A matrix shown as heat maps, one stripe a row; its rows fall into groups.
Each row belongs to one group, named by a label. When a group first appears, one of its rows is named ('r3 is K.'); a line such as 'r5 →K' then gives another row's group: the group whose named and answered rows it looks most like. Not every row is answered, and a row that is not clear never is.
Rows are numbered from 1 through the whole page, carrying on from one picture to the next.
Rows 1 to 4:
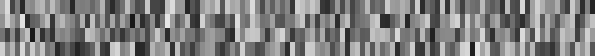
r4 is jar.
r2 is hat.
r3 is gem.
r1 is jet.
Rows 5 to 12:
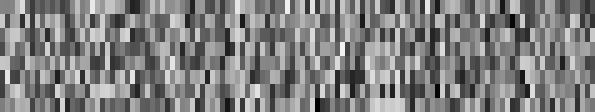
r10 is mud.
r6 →jet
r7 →hat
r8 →gem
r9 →jet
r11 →hat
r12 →gem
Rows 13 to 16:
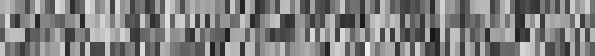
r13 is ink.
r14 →mud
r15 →hat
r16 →jet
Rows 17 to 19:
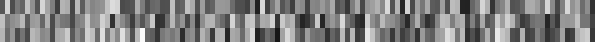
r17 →mud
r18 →ink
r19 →ink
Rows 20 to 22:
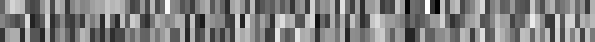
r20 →hat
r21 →gem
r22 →gem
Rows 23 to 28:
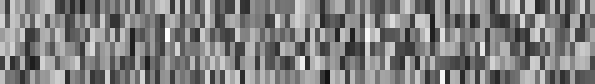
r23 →jar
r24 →jet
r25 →hat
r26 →ink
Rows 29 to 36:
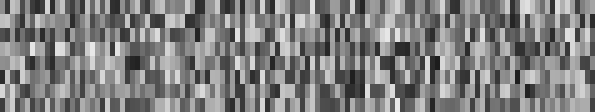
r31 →gem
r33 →hat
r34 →mud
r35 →ink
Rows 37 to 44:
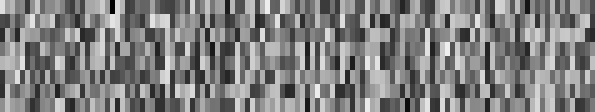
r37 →ink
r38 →jar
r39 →mud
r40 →hat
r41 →hat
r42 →gem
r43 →mud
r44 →hat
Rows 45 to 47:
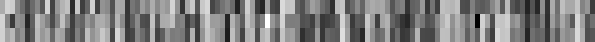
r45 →ink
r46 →ink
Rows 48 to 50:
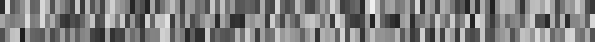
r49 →jar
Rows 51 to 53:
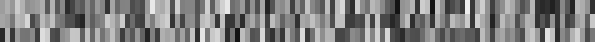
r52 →jar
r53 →mud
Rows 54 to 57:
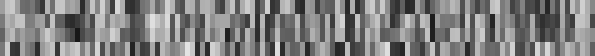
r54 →ink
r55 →jar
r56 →jar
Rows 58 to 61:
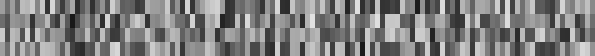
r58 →jar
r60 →jet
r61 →jar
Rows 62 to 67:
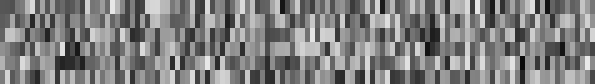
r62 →jar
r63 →gem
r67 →mud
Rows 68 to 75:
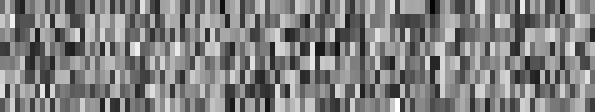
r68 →jet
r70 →mud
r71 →gem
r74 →jar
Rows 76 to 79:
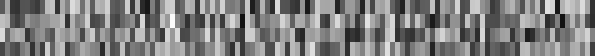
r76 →mud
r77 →jet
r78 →ink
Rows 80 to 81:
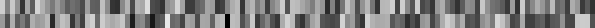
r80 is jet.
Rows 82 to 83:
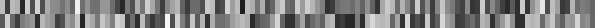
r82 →jet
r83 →mud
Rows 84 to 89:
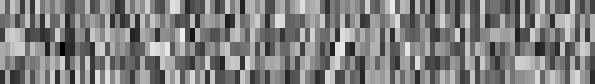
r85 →gem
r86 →hat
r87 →jar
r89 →mud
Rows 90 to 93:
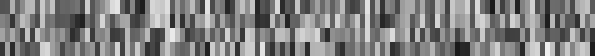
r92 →jet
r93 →mud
